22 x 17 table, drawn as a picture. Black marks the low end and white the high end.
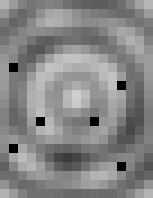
Six lone cells stand out, each far lower than its neighbours. There is no overall slope. Concentric rings centre on the centre. No single row or column stands out from its neighbours. The centre is the ninth with the highest average.
